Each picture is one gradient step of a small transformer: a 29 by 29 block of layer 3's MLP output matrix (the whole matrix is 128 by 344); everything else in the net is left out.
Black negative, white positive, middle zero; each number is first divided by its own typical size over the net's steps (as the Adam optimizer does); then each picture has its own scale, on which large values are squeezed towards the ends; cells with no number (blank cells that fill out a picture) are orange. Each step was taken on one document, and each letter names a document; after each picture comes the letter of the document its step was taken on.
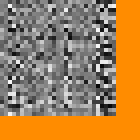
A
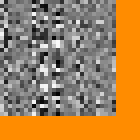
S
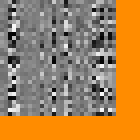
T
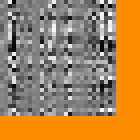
A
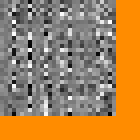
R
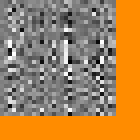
T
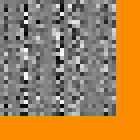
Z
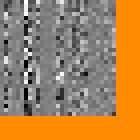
Z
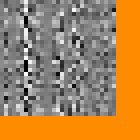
Z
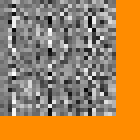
A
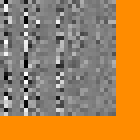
Z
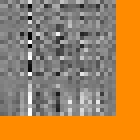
R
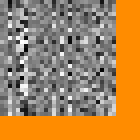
T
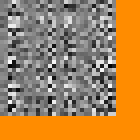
A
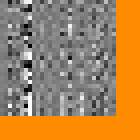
R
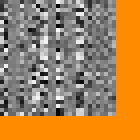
S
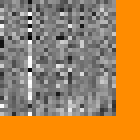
R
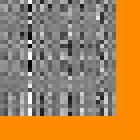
R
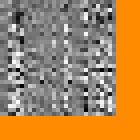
T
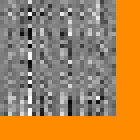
R
